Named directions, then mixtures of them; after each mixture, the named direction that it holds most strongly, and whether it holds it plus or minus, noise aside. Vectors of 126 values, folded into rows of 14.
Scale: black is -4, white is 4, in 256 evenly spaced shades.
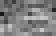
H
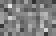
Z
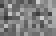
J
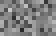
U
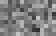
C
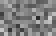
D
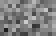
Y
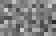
Z, minus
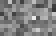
C, minus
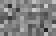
Z, minus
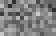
J, minus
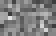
Z, plus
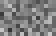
D, plus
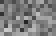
U, plus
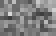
J, plus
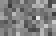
C, plus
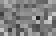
D, plus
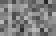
U, plus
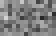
J, minus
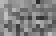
J, minus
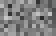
J, minus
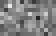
Z, plus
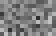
D, plus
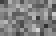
C, minus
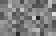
C, minus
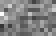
H, minus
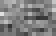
H, minus
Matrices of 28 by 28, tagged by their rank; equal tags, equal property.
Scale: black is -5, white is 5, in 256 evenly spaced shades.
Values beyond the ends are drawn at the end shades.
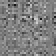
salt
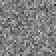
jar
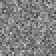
jar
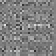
salt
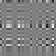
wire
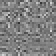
salt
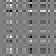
wire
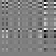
wire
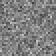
jar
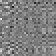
salt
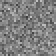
jar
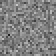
jar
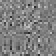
salt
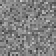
jar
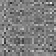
salt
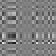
wire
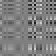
wire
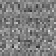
salt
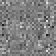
salt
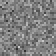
jar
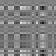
wire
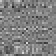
salt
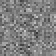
salt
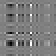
wire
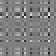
wire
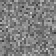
jar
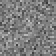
jar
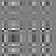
wire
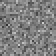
jar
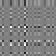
wire
